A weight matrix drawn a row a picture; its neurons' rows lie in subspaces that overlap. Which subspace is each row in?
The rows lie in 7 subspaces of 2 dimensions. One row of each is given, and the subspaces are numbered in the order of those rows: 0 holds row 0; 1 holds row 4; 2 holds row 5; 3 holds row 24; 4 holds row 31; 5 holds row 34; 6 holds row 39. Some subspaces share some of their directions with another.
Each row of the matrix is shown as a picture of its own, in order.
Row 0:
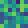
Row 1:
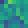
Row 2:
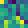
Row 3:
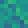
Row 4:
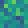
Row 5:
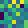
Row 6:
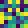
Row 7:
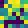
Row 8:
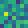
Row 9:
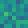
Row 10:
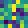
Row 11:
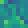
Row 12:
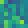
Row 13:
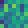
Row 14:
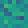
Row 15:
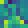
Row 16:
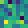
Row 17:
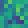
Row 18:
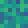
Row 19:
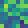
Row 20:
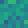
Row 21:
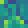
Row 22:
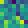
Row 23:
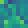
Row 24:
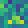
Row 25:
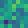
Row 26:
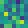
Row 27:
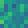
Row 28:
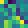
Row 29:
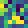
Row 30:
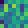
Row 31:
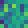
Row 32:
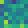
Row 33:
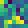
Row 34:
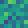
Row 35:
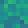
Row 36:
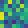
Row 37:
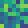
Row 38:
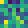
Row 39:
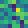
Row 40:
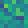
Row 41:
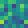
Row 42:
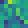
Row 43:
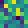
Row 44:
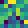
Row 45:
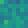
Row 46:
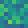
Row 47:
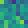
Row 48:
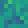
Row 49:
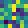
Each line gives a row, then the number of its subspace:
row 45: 0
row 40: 1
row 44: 5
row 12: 5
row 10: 6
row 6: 0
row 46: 3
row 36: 2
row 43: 1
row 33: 3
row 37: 0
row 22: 2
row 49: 6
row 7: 6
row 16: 1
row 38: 0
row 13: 4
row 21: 2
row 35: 0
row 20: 5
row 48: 3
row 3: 6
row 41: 4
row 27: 4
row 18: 0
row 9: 5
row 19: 0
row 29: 3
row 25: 6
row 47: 2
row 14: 1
